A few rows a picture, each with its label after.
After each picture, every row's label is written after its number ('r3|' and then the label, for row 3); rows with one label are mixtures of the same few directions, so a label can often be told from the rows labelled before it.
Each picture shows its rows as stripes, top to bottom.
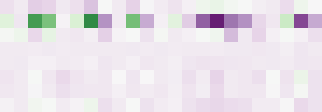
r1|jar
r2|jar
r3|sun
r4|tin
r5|jar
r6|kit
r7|kit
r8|jar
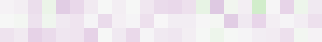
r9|tin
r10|sun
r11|jar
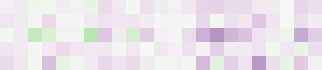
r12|jar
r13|tin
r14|jar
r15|kit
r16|tin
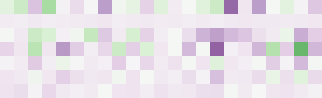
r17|sun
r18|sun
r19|jar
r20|kit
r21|kit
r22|kit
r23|sun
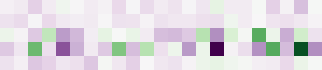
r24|kit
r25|sun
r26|tin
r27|kit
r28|jar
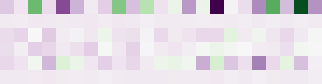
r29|kit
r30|jar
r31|sun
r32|jar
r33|tin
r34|sun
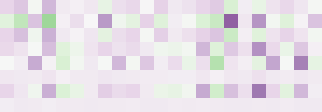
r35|sun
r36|sun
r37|sun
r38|tin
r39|kit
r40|tin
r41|tin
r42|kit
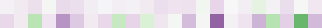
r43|tin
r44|kit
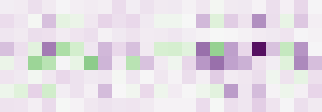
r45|kit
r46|tin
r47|jar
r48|tin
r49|jar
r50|kit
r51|sun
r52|tin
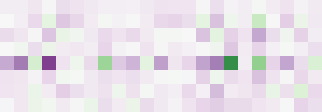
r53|tin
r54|tin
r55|tin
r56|sun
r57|sun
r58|tin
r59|kit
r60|jar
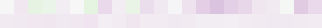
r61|jar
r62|jar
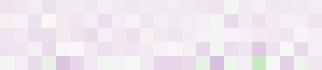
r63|sun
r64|sun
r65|jar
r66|tin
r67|tin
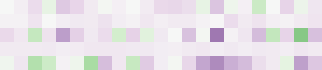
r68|tin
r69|sun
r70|kit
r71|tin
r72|jar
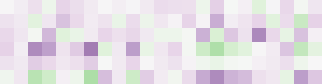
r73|tin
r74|kit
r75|tin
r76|jar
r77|jar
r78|jar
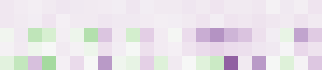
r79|kit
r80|tin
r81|jar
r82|jar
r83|sun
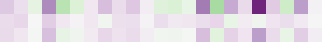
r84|tin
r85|sun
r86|tin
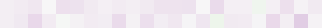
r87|tin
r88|kit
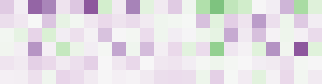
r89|jar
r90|tin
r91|sun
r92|kit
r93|jar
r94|tin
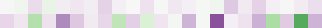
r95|sun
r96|kit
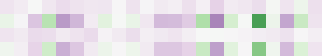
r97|kit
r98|tin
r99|jar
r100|tin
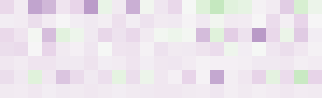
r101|jar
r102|kit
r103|tin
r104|sun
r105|jar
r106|kit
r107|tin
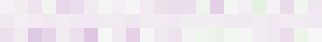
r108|tin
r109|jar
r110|jar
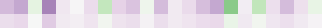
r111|sun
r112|sun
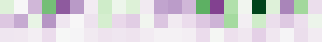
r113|tin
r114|sun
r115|tin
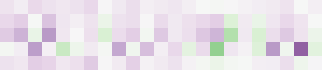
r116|jar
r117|sun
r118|sun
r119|kit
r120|jar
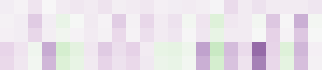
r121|sun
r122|kit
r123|kit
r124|tin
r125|tin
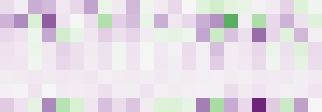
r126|jar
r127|sun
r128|tin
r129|kit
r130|kit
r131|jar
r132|sun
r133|tin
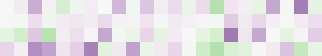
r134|kit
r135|sun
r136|sun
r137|jar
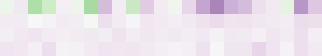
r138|jar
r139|jar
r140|kit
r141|tin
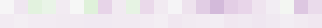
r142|jar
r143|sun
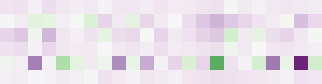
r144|sun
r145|jar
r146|sun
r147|sun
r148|kit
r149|jar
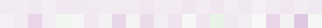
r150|tin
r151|kit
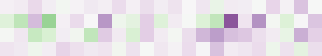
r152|kit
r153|sun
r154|jar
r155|kit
